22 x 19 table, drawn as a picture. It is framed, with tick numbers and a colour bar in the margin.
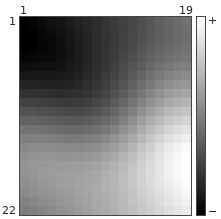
The bottom right is the ninth with the highest average. There are no lone odd cells. There is an overall slope up to the bottom right. The ninth with the lowest average is the top left. On average the colour sits 50% of the way up the scale.
